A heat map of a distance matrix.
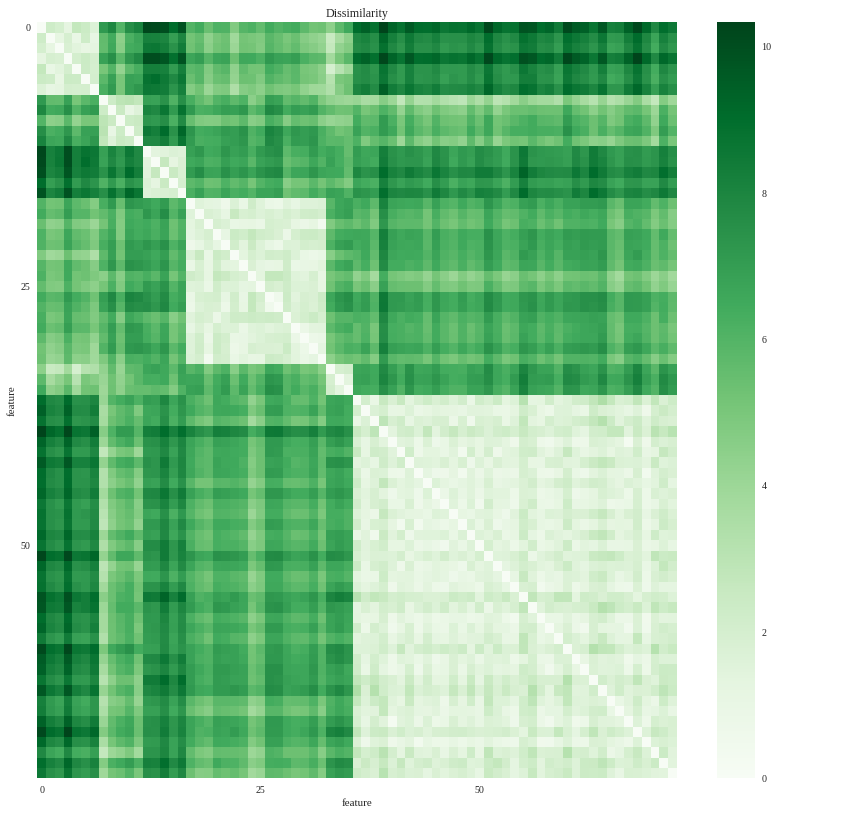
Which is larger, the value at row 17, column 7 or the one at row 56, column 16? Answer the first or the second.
the second
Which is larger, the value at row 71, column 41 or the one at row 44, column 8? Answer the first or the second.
the second
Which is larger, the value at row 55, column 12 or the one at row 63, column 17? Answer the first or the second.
the first
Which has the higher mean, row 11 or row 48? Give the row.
11
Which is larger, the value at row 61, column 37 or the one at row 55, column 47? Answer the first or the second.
the second
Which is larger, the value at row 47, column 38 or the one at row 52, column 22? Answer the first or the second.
the second
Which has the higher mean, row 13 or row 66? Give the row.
13
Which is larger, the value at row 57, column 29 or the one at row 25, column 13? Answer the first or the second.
the second
